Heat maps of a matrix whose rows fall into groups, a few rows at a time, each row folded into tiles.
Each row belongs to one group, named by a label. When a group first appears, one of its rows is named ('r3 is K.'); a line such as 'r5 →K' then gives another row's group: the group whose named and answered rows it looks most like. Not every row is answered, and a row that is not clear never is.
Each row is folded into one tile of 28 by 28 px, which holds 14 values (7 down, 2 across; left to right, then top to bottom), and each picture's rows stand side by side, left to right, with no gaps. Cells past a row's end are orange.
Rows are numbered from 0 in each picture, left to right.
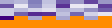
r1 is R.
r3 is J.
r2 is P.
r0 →P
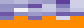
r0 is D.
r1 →P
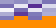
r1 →P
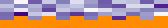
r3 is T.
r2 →R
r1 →J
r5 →J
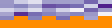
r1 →T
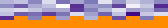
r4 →P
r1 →R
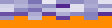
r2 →P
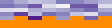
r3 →P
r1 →P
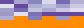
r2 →R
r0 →J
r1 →R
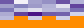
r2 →J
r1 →R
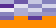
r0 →P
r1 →P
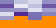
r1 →T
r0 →P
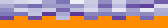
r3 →T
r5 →P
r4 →T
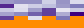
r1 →R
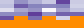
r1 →D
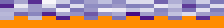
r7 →P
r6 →J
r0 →P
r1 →R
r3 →D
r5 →P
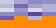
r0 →T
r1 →R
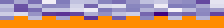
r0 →J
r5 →R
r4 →J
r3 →P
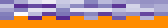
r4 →P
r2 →D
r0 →J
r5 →R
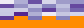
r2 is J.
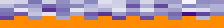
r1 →J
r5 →T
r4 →T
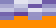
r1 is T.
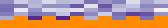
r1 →D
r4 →R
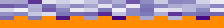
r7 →D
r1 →J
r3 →R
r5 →D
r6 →R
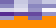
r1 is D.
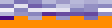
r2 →R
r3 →D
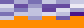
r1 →J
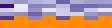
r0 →P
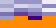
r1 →D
